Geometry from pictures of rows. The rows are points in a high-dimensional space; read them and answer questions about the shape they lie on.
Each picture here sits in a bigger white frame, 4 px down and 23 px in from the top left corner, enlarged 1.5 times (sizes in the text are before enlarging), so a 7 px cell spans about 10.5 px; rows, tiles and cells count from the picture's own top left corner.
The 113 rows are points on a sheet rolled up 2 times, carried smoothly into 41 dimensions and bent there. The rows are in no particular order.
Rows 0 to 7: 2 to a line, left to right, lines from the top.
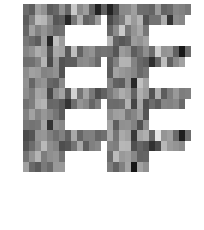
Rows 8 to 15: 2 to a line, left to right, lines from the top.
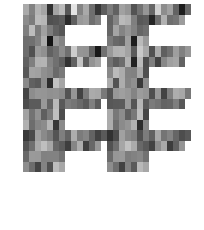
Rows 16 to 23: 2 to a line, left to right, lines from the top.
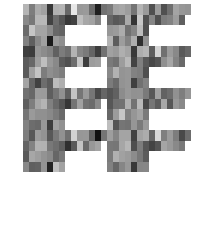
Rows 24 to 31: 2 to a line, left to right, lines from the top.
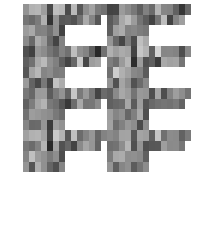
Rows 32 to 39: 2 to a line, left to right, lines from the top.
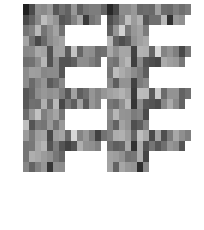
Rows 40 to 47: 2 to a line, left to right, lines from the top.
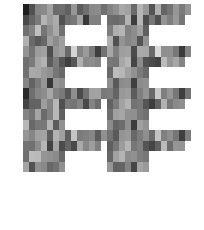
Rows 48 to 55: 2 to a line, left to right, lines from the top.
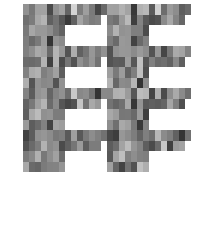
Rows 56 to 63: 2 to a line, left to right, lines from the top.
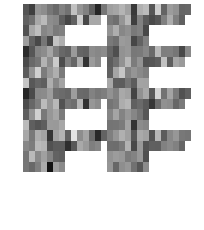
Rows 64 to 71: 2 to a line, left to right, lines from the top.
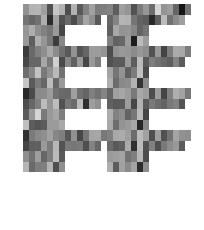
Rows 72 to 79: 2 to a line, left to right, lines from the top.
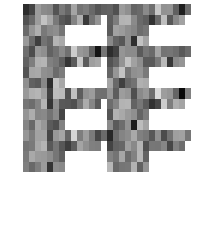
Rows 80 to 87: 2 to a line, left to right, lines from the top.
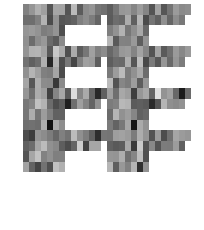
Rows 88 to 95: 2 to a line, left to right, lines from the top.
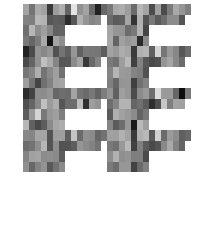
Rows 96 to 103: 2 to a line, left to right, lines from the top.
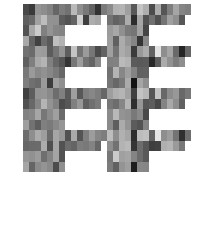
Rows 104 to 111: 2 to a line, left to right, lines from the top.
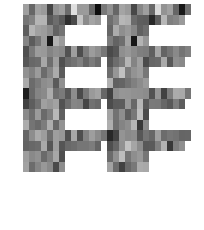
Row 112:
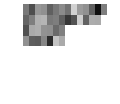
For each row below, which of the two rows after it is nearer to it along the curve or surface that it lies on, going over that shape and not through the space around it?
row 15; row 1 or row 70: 1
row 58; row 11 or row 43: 11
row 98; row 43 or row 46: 43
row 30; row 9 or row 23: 23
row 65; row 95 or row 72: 72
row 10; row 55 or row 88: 55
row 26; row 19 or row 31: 19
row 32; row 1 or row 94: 1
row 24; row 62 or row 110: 110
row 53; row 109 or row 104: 109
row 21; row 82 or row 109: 82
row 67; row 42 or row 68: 68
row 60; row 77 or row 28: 77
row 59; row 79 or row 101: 101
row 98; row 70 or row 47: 47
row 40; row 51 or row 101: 51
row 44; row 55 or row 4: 55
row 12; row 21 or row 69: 69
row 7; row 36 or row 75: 75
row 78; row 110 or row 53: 53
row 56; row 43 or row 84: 84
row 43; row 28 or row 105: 28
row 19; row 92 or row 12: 12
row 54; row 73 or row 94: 94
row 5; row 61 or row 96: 61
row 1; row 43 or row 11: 11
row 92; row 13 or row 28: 13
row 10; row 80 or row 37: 37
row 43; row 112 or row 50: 50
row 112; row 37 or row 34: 37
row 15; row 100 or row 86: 86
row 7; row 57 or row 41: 57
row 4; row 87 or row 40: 87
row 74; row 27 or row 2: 27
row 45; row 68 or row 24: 24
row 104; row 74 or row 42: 74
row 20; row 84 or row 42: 42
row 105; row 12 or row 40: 40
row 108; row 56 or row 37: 56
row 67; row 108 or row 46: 108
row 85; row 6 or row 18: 18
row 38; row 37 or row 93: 37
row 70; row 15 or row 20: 15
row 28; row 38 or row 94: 38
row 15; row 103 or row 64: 103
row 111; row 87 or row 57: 87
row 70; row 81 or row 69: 69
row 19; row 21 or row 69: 69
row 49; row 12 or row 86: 12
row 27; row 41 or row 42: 42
